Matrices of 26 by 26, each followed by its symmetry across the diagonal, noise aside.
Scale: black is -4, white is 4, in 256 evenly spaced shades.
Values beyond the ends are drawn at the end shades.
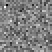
antisymmetric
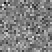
antisymmetric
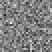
neither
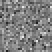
antisymmetric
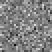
neither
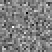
antisymmetric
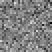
neither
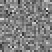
antisymmetric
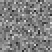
neither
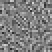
antisymmetric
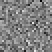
neither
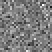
neither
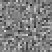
antisymmetric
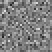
antisymmetric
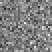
neither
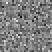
antisymmetric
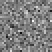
antisymmetric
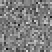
neither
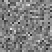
neither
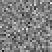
antisymmetric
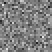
antisymmetric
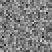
neither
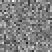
neither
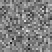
neither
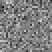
antisymmetric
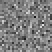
neither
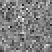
neither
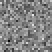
neither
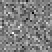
antisymmetric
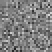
antisymmetric
